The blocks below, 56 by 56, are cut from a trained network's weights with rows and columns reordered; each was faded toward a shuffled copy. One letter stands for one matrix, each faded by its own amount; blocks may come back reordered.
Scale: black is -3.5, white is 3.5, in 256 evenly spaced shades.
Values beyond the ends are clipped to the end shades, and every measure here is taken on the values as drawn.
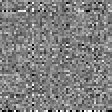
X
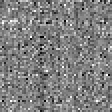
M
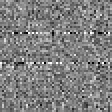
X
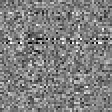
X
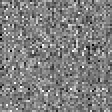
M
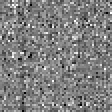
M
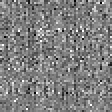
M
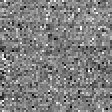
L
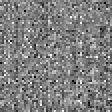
M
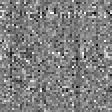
M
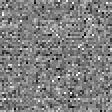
L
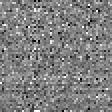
L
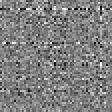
X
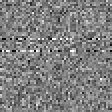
X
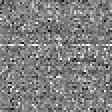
L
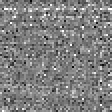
L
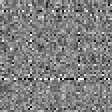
X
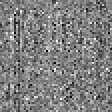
M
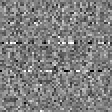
X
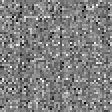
M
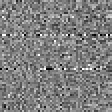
X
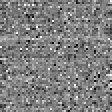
L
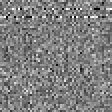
X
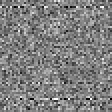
X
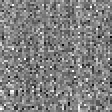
M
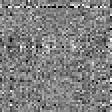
X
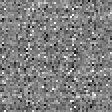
L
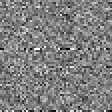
X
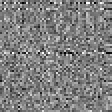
X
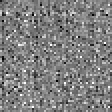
M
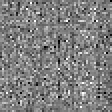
M
